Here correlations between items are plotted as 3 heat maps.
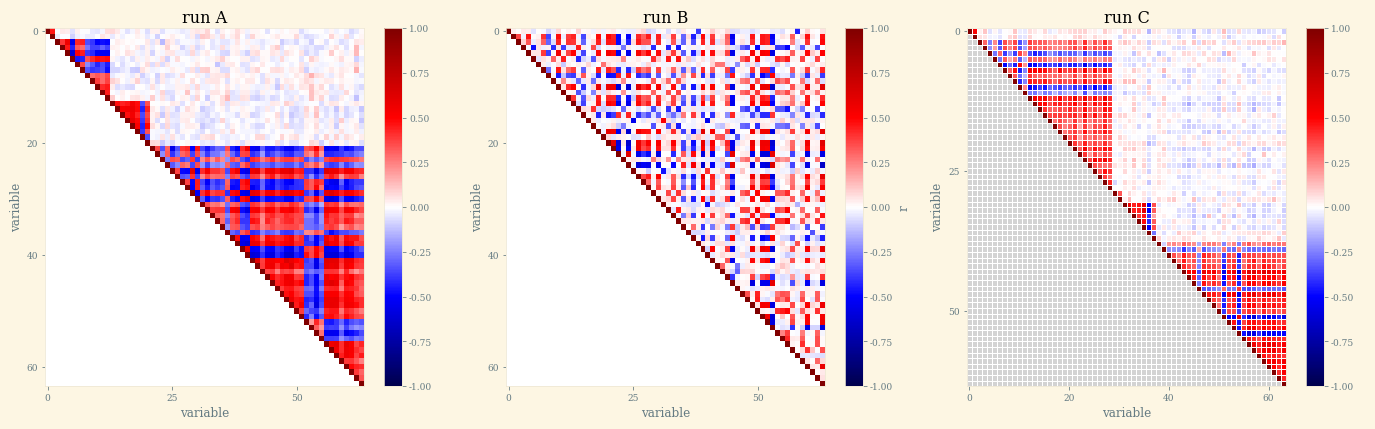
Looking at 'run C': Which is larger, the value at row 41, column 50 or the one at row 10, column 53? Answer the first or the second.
the first
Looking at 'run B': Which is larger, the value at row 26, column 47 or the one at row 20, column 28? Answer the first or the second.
the second
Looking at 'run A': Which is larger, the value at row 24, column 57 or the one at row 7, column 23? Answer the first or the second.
the second
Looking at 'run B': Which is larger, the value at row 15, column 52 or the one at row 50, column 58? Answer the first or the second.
the second
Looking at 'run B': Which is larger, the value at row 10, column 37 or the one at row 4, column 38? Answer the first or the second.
the second
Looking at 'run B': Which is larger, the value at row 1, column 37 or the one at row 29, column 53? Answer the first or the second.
the second
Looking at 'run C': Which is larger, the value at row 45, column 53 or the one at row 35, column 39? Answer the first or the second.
the first
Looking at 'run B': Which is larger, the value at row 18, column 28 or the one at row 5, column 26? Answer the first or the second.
the first
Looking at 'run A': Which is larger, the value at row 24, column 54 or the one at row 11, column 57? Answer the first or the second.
the first
